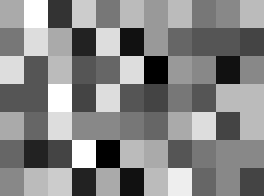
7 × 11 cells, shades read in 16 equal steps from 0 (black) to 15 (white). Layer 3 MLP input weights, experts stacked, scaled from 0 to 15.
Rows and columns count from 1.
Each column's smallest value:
5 2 3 2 0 1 0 5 5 1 4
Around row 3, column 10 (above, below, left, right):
5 11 8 8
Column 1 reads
10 7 13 5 10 6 8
